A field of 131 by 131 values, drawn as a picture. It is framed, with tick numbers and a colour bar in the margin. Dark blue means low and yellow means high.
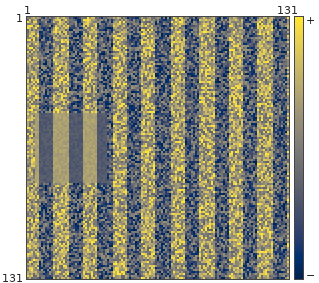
Upright stripes repeat 9 times across the table. In the middle left lies a patch that is calmer than the rest. The middle left is the calmest part. No overall slope runs across the table.
